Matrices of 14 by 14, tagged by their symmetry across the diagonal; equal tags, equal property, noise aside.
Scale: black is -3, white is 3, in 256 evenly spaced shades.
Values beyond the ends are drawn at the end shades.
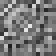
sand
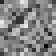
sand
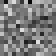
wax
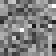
wax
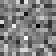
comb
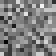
comb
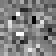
comb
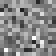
wax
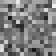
wax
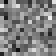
comb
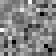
sand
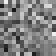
comb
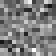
wax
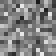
wax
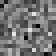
sand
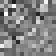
sand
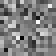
comb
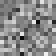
sand
